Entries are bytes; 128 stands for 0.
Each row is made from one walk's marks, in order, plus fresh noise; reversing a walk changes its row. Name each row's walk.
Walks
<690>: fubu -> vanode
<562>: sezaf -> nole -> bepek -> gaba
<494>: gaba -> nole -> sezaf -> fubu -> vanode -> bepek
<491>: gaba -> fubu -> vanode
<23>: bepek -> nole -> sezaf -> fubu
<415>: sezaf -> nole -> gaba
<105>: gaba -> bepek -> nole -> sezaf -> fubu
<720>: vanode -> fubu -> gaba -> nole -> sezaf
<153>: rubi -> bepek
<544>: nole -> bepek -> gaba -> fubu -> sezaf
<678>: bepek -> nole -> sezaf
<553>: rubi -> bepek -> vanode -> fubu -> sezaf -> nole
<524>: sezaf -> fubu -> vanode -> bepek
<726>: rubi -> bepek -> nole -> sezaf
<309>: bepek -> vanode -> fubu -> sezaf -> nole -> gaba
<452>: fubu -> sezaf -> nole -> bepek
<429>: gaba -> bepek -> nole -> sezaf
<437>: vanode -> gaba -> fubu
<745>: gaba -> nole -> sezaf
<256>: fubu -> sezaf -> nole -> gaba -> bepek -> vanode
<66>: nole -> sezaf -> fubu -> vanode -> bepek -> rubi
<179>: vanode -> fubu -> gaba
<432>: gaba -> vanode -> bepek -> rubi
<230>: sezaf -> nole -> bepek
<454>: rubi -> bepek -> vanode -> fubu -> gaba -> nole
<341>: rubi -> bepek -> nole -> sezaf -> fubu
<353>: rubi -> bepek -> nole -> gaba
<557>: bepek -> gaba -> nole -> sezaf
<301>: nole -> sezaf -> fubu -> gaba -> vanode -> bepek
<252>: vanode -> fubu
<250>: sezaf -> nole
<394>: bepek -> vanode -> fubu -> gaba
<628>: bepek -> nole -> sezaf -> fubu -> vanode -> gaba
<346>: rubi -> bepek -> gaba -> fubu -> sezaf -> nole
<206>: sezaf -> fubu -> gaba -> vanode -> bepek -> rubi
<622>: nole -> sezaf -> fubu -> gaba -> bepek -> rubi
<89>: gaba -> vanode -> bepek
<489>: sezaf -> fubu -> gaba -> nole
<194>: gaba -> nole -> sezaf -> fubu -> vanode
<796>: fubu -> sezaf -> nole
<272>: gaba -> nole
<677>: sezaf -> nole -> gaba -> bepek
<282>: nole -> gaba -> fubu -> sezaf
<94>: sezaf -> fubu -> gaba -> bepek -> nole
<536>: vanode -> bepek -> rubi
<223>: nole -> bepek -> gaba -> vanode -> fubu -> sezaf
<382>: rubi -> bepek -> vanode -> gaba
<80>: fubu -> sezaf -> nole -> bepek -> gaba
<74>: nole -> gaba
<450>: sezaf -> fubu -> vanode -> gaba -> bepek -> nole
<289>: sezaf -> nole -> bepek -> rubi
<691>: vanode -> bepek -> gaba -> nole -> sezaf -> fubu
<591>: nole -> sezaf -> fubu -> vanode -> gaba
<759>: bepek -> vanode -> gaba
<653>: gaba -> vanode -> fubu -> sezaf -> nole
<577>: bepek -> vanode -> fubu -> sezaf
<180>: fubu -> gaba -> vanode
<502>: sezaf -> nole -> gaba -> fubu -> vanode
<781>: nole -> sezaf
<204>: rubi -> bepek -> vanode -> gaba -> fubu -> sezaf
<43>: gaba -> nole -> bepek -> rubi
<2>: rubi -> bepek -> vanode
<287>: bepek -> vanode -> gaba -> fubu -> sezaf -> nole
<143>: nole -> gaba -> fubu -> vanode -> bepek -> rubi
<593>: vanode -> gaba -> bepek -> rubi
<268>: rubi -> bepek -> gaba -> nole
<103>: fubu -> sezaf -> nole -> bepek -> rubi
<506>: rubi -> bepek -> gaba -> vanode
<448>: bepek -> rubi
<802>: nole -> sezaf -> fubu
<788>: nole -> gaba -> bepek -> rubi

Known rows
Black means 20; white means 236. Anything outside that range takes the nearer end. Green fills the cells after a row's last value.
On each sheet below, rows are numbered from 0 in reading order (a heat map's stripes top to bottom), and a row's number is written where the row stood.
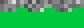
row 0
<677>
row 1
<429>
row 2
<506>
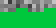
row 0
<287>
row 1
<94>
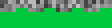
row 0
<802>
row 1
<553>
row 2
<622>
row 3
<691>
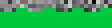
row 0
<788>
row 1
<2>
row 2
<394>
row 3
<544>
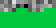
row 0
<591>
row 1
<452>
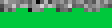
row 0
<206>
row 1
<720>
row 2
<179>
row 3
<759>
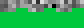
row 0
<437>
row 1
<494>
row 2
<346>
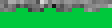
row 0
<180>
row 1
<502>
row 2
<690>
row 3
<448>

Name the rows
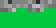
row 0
<726>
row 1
<353>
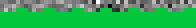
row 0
<415>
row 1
<74>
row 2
<536>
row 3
<628>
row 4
<577>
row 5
<23>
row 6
<341>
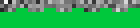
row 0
<223>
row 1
<382>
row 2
<653>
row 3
<282>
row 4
<562>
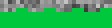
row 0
<230>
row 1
<252>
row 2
<796>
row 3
<66>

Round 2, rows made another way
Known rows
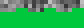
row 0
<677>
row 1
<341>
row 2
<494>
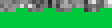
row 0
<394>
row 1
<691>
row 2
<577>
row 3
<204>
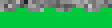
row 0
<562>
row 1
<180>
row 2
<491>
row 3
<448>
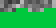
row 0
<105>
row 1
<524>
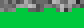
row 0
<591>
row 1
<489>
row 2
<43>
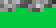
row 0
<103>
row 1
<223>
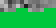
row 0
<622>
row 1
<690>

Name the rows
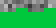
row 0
<720>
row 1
<437>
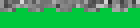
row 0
<726>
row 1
<153>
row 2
<252>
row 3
<429>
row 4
<66>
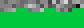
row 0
<89>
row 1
<206>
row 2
<346>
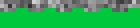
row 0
<557>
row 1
<287>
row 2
<745>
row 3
<796>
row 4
<23>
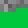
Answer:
<272>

